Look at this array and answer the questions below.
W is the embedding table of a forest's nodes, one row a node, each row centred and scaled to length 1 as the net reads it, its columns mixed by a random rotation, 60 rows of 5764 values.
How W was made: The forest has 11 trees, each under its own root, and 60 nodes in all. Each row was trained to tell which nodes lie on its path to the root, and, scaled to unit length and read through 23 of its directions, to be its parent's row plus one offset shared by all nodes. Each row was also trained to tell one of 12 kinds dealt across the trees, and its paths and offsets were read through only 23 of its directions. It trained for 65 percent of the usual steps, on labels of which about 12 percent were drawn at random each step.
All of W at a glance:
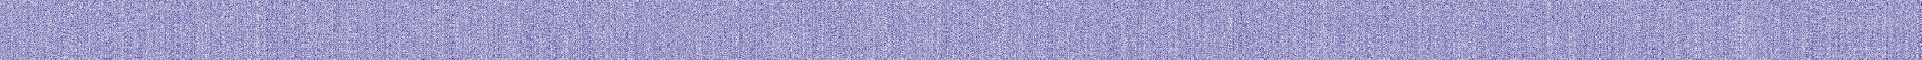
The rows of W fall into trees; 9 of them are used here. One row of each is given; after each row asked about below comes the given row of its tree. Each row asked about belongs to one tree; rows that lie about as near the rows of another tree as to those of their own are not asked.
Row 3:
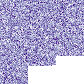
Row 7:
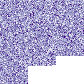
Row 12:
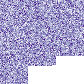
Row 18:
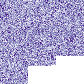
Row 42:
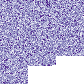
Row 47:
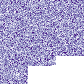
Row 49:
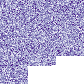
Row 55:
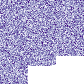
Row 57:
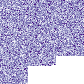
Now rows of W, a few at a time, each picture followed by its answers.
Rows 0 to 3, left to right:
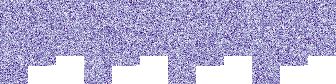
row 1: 42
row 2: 12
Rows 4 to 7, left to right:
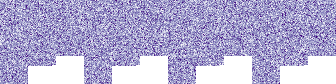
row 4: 3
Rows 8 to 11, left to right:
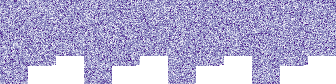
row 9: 3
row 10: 57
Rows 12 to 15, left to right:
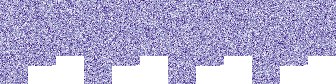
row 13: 7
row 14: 12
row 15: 49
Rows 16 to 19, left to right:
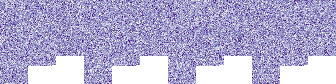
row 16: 3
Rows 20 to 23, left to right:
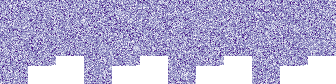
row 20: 49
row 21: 7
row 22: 47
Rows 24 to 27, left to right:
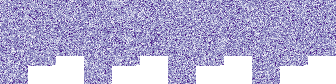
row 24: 55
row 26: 55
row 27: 49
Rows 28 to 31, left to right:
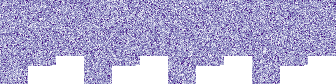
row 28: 42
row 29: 18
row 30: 57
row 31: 42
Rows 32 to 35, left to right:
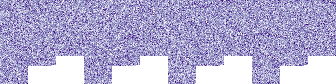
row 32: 3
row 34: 57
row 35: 42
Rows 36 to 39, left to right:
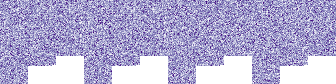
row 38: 42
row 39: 47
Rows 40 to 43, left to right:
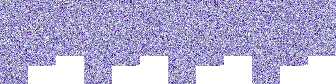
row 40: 3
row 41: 42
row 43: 12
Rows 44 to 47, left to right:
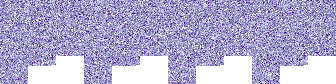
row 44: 18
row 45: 12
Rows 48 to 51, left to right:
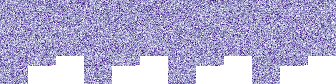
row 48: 42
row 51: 12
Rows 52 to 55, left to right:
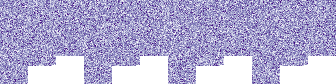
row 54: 47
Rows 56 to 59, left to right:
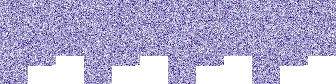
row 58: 12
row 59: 12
